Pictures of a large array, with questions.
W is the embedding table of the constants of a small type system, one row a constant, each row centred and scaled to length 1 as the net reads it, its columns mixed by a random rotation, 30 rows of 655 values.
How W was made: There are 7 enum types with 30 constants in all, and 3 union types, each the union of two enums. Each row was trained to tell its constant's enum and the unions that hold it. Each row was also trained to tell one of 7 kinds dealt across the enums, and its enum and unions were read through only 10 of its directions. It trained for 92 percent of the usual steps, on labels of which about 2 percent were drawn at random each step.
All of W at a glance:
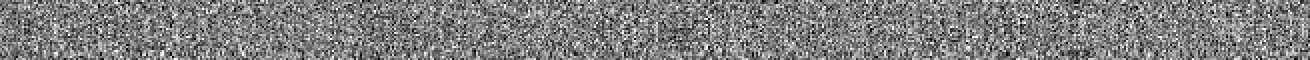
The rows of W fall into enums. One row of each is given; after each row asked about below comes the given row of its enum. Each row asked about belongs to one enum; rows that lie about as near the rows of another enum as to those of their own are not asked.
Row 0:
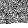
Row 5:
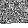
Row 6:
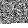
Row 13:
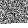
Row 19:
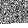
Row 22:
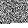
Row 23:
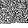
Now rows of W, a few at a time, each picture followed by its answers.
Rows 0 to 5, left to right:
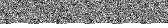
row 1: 0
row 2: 5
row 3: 13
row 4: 13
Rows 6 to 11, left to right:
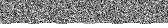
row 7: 19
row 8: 0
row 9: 23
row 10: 19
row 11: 19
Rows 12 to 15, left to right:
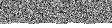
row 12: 23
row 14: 23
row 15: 6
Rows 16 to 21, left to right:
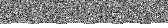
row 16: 23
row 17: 19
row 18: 6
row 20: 6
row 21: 22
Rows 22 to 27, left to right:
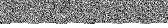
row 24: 23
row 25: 0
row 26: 0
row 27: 0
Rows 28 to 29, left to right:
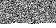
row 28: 13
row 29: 19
